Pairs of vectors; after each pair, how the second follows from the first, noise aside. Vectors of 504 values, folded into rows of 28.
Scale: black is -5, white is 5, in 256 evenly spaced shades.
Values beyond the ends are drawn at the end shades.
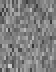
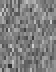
negated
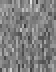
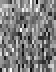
scaled up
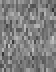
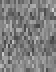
negated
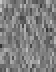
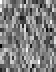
scaled up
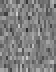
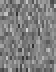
negated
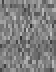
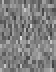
negated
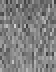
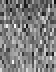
scaled up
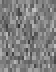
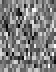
scaled up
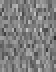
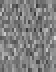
negated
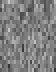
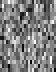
scaled up
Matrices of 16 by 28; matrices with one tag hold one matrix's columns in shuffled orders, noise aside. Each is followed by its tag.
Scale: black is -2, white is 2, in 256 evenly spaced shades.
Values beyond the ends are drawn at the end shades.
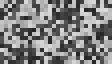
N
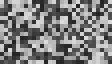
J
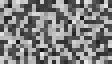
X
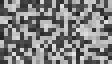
X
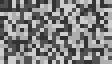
X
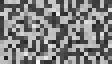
X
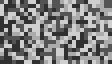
X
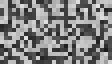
N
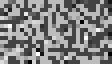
X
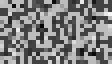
X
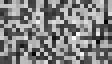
N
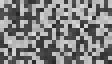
N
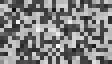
X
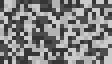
X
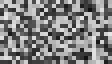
J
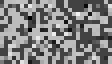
X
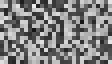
X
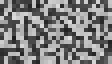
X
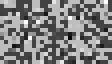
J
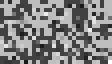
N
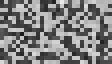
J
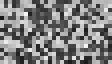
N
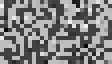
N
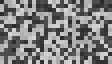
X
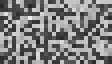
J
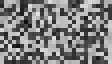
J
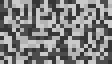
N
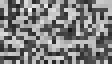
N
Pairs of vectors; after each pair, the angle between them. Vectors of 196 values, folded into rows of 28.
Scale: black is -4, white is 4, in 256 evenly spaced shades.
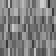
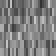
nearly opposite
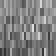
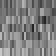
nearly opposite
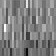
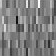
partly aligned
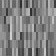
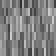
nearly parallel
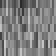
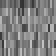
nearly parallel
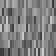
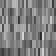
nearly parallel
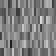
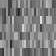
nearly parallel
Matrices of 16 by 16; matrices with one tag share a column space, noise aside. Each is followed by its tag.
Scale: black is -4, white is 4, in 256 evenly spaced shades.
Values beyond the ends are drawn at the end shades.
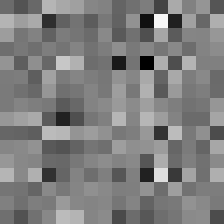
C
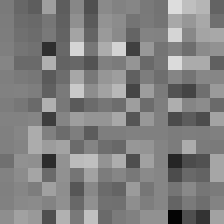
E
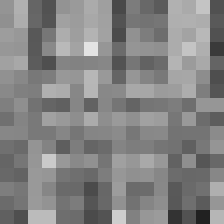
E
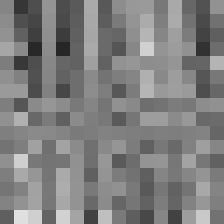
E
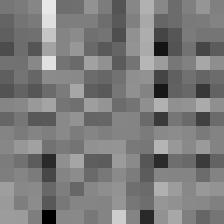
E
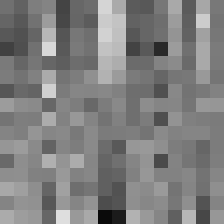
E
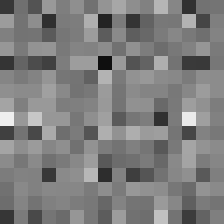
C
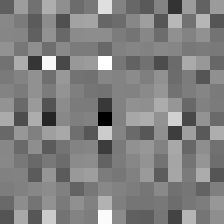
C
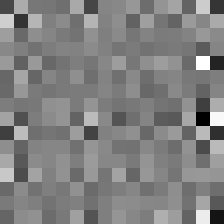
C
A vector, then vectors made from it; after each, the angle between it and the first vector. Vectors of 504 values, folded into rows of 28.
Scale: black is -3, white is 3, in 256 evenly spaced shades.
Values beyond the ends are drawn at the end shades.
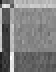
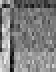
nearly opposite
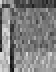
nearly opposite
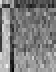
nearly opposite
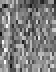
partly opposed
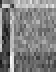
nearly parallel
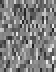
orthogonal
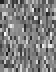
orthogonal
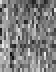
partly opposed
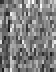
partly aligned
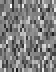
orthogonal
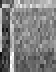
nearly parallel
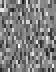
orthogonal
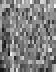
partly aligned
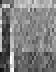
nearly parallel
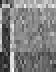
nearly parallel
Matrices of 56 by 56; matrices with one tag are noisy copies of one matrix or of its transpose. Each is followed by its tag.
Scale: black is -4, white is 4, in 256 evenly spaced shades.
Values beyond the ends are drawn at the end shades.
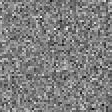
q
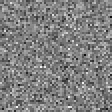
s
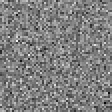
q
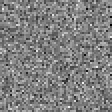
s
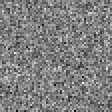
s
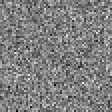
s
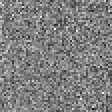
q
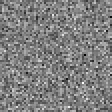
s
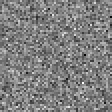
s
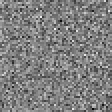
q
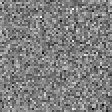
q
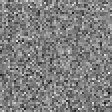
q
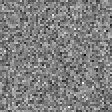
s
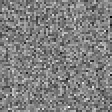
s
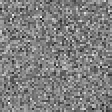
q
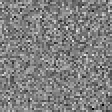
q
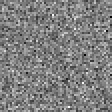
s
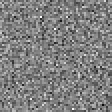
q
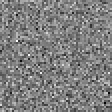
q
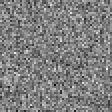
s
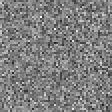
q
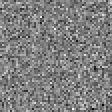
q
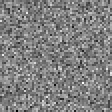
s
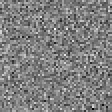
q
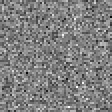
s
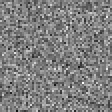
s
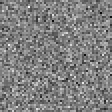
s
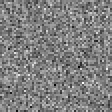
s
